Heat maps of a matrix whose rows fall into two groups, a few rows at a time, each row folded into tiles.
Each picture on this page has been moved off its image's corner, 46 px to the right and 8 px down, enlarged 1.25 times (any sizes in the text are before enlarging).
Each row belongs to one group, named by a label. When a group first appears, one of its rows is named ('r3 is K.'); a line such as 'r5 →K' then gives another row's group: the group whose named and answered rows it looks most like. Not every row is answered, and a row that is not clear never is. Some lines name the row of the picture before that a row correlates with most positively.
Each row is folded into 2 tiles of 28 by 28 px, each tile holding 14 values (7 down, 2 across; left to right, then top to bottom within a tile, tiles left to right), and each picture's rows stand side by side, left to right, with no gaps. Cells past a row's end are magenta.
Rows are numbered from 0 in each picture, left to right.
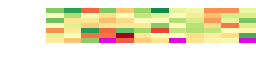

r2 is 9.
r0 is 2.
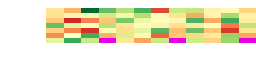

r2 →9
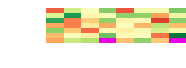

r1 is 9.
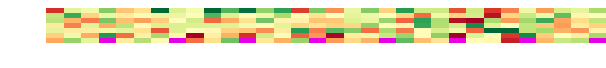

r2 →2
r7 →9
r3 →2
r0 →9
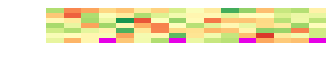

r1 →9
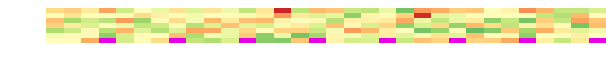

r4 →9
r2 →2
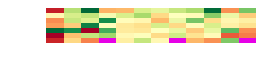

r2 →2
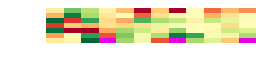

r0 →9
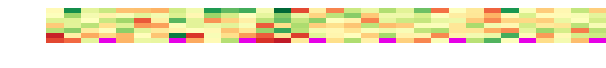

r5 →2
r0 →2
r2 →2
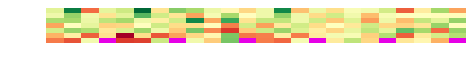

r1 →2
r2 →9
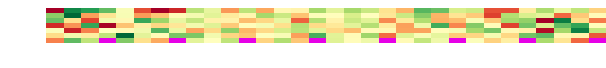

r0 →9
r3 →9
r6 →9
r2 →2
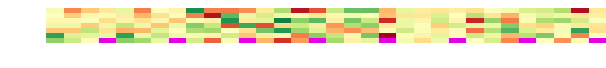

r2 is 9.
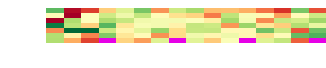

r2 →9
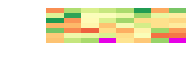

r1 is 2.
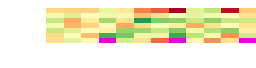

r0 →9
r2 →2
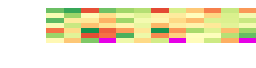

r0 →2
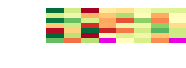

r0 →2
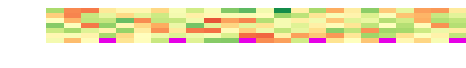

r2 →2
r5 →9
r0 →9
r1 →9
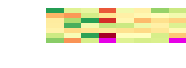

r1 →2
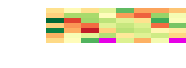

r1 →9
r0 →9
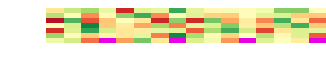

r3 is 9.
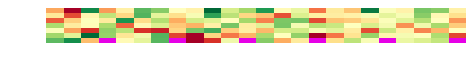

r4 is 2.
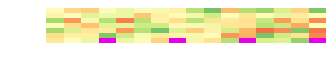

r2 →2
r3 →2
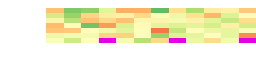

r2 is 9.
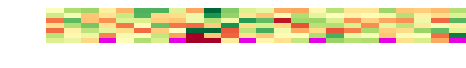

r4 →2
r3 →9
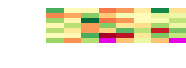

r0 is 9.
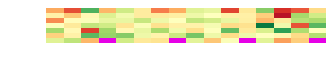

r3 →9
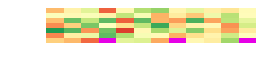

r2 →9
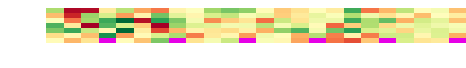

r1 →9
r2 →2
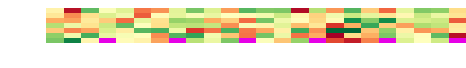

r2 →2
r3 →2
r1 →9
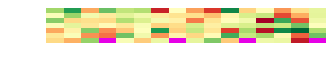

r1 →2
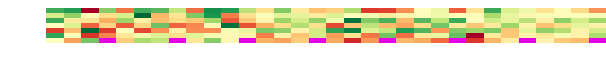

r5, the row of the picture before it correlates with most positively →2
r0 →2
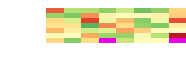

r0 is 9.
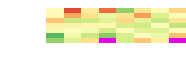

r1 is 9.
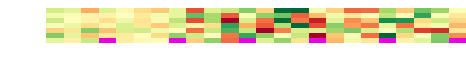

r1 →9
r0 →2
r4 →9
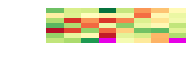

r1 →9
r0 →2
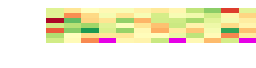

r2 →2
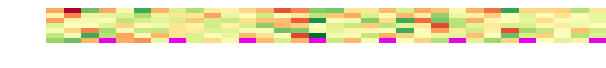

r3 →9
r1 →2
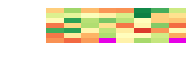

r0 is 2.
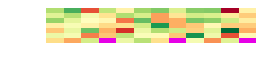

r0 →2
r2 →2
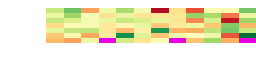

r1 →2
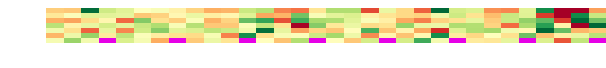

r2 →9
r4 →2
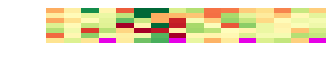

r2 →9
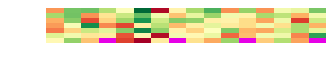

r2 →2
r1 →2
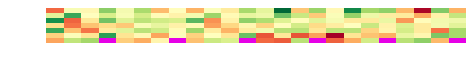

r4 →2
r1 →2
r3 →2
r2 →9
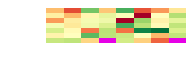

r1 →9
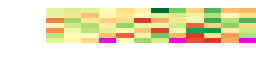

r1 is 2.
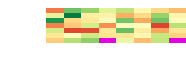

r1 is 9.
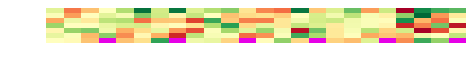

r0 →9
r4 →2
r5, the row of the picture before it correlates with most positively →0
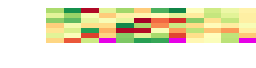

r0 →2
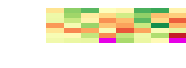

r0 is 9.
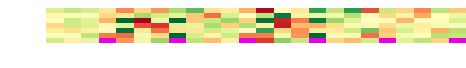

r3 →9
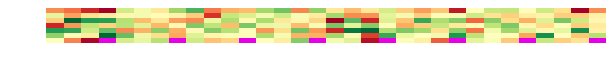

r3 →2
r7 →2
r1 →2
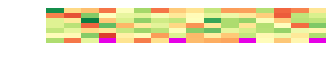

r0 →9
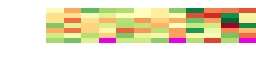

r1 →2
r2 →9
